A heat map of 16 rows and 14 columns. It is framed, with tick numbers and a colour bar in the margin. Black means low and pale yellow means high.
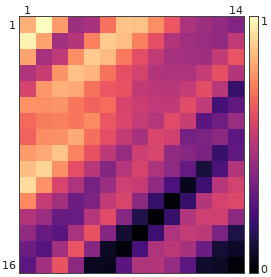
Overall the values sit about 50% of the way up the scale. Streaks slant up to the right. There is an overall slope up to the top left. The halves do not mirror each other.
